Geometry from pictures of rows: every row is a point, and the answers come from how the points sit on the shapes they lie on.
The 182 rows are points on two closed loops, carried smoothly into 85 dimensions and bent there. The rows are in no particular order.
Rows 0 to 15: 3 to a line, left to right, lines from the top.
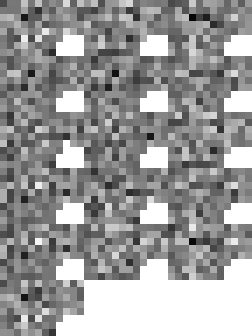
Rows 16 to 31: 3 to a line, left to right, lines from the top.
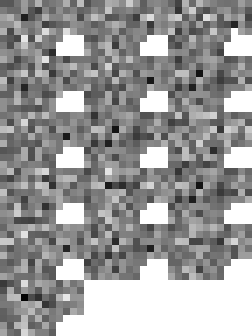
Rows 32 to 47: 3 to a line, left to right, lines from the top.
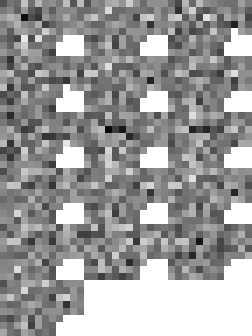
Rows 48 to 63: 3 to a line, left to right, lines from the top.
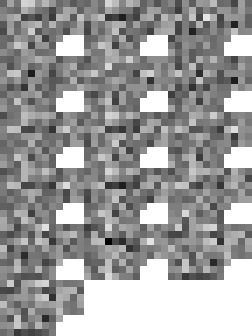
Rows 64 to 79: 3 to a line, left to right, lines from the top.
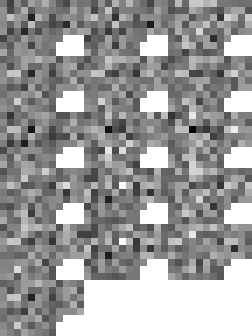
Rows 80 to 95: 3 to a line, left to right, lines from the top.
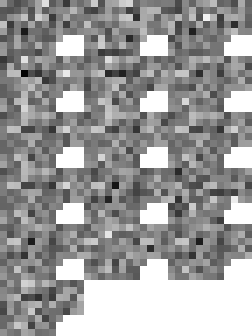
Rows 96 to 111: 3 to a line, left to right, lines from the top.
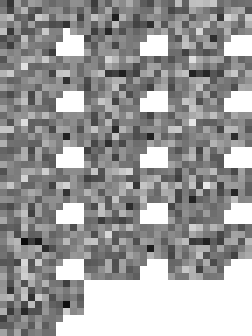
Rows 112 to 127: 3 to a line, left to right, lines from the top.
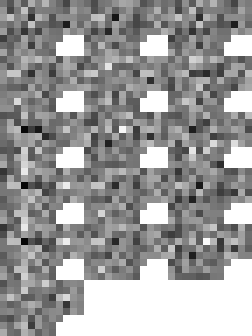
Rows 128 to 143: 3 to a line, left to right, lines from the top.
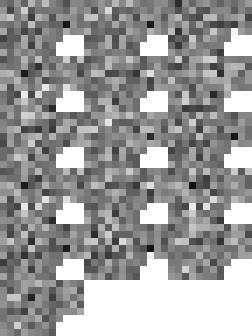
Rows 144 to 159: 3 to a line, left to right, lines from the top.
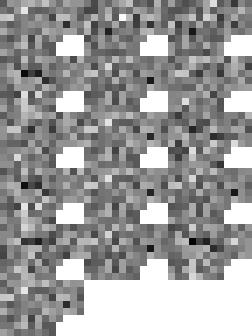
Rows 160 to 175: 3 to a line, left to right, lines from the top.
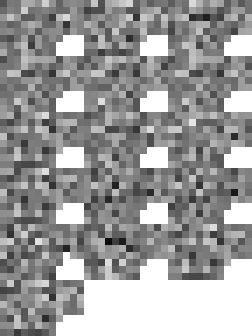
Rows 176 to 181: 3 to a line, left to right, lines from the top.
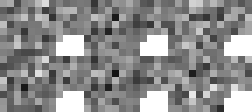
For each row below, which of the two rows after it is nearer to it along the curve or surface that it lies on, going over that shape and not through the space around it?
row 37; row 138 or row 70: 138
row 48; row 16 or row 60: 60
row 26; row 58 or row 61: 58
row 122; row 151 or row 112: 112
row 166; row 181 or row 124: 124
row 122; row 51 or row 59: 51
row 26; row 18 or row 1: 1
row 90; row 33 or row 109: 109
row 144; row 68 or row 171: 171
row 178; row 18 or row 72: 72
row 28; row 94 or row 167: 167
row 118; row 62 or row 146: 62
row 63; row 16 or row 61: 61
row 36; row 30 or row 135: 135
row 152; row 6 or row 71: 6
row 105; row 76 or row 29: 76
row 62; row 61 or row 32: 61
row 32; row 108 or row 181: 108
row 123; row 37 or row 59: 59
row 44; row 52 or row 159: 52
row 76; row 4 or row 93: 4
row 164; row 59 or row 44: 44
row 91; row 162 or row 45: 162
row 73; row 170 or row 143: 143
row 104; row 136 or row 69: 136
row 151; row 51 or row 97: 97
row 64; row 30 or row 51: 51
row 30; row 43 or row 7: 43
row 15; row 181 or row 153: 153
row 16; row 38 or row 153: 38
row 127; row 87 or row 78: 78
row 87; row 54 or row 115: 54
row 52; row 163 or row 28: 28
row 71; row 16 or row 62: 16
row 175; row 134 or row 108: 134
